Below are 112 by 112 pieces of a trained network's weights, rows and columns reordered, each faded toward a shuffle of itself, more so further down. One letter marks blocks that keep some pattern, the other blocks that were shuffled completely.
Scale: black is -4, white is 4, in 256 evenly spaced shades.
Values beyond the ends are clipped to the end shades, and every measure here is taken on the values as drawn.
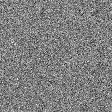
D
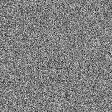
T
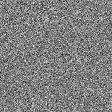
T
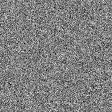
T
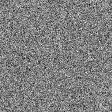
D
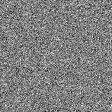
T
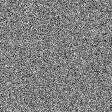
D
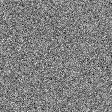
D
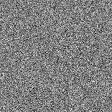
T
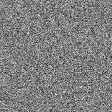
T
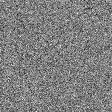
D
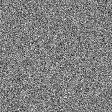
T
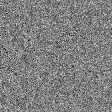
D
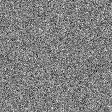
T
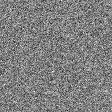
T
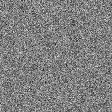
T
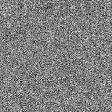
T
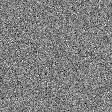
D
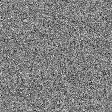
T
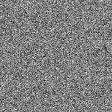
T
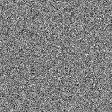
T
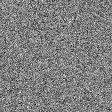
D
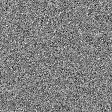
D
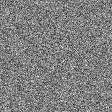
D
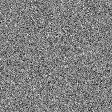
D
